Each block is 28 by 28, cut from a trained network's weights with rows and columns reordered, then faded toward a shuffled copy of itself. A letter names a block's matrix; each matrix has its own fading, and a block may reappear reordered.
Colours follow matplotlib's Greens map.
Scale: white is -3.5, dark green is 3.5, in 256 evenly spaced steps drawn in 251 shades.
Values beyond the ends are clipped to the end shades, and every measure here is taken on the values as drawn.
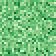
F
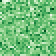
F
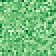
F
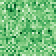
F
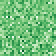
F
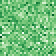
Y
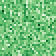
Y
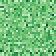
F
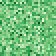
Y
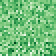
F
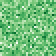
Y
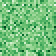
F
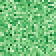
Y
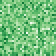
Y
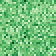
F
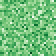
Y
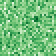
Y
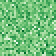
Y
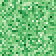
Y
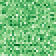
F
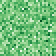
Y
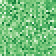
Y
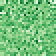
F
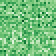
F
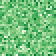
Y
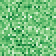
F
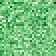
F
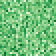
Y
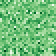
F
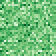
F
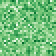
Y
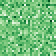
F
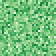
Y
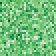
Y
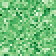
F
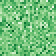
Y
